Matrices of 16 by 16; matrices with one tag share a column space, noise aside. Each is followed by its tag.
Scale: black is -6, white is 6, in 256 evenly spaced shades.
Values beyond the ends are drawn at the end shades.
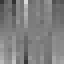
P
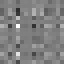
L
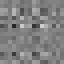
L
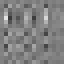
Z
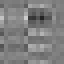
Z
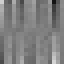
P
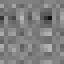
Z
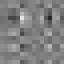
Z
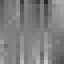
P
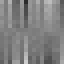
P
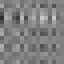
Z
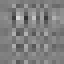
Z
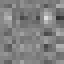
Z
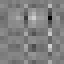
Z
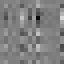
Z
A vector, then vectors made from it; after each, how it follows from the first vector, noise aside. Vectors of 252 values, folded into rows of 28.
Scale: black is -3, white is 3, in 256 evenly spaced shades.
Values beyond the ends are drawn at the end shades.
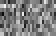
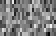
wrapped around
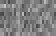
shrunk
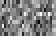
wrapped around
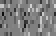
partly zeroed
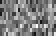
wrapped around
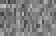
shrunk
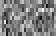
wrapped around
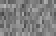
shrunk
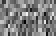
wrapped around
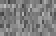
shrunk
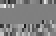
partly zeroed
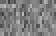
shrunk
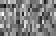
negated
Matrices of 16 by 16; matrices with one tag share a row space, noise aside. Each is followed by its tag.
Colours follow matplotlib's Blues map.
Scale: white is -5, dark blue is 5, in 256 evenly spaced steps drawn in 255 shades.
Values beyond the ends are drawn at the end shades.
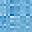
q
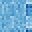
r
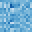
q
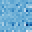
r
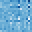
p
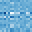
q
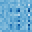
p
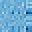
r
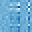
p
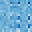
p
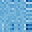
r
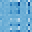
p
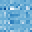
q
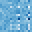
p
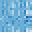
r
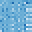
r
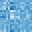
q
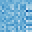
r
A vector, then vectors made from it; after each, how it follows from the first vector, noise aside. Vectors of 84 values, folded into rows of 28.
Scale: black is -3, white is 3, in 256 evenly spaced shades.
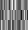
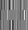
partly zeroed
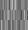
shrunk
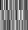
wrapped around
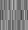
shrunk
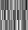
wrapped around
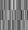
shrunk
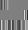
partly zeroed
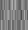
shrunk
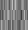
shrunk
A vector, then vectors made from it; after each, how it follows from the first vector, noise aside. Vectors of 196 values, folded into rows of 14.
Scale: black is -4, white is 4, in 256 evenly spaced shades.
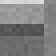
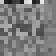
sign-scrambled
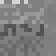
partly zeroed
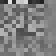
sign-scrambled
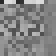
sign-scrambled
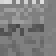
partly zeroed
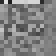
sign-scrambled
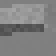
partly zeroed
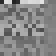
sign-scrambled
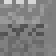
partly zeroed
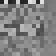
sign-scrambled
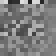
sign-scrambled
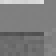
partly zeroed
